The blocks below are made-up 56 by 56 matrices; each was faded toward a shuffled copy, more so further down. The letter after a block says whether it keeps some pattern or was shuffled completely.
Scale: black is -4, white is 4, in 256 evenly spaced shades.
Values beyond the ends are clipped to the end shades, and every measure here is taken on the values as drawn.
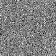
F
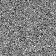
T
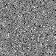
F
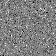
T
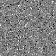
F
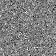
T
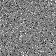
T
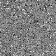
F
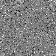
F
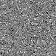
F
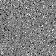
F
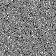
T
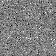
T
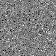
F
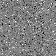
F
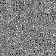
F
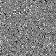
F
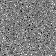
T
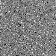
F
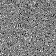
F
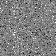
F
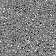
F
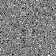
F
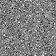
F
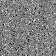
T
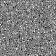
T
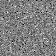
F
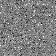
F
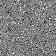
T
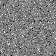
T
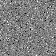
T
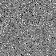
F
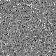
T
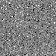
F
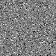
F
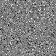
F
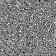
F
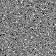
T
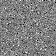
T
